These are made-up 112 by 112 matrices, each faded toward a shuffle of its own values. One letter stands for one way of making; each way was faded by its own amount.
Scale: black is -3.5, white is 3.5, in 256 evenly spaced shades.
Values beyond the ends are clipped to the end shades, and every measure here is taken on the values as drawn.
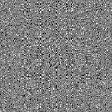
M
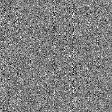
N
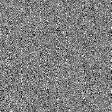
N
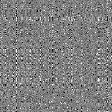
M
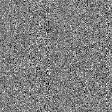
N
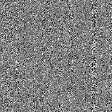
N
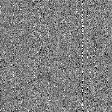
N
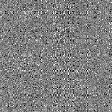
M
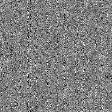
N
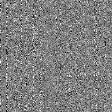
N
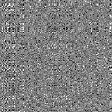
M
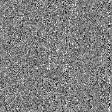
N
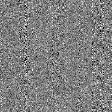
N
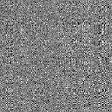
M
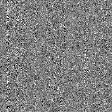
N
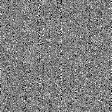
N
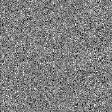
N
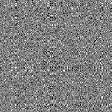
M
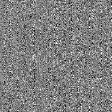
N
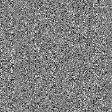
N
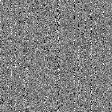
N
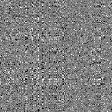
M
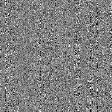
N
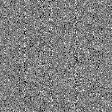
N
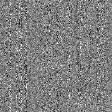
N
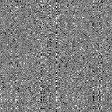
M
